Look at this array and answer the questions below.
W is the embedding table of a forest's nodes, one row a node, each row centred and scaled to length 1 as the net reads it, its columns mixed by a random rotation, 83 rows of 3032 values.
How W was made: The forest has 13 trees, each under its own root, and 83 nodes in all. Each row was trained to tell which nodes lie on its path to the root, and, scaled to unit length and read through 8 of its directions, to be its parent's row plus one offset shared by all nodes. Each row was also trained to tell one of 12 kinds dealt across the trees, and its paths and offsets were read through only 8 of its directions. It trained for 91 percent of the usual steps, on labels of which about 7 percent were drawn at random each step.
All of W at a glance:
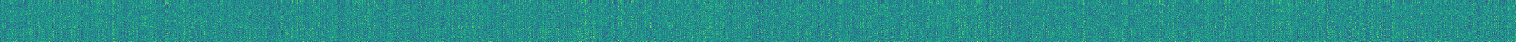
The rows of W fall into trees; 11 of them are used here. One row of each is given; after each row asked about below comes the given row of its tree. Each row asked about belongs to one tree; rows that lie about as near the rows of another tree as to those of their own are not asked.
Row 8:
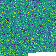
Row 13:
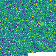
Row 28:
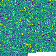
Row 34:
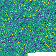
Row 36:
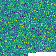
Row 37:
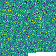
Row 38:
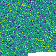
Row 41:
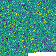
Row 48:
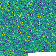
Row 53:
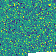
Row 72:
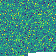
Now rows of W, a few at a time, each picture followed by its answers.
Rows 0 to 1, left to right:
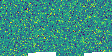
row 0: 8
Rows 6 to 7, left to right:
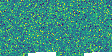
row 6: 37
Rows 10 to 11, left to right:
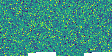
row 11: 37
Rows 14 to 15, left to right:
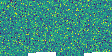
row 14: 41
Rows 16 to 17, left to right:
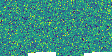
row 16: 37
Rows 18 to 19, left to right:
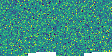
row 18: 72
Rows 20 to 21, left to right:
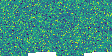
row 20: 37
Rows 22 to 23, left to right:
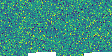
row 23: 8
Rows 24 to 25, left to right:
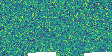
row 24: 28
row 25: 48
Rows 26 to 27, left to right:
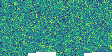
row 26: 28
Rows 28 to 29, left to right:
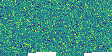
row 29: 41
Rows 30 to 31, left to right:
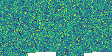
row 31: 34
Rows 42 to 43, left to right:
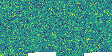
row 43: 41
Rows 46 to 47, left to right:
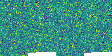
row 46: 37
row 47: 37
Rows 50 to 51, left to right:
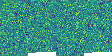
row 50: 38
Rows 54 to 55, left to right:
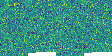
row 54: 53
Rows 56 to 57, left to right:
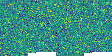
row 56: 36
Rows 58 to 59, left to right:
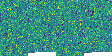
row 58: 8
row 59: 8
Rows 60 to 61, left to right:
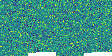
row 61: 37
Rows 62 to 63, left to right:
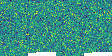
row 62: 41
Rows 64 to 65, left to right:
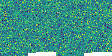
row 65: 41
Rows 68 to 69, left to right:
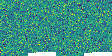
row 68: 41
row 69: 41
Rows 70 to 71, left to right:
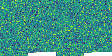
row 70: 8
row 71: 34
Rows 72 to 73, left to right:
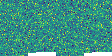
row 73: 36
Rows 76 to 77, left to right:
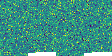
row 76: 8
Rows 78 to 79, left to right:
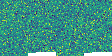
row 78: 38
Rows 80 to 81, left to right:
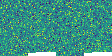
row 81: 28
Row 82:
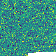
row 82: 8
